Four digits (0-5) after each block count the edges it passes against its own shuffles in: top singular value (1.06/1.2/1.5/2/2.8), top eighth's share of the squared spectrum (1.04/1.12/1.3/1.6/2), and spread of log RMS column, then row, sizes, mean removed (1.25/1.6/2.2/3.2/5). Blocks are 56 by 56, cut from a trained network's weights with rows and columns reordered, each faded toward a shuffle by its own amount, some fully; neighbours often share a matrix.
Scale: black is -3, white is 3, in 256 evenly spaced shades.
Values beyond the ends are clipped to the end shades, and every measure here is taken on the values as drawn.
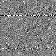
3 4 1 2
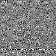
3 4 1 2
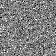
0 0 0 0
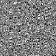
3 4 2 1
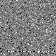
2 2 0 1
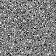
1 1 0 0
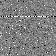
3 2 0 1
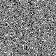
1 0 0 0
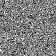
0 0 0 0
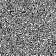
0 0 0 0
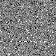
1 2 0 1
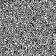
1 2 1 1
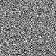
3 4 2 1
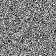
2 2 0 1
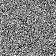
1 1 0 0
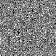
2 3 1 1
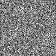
2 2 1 0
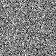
1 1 0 0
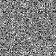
2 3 0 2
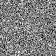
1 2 0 0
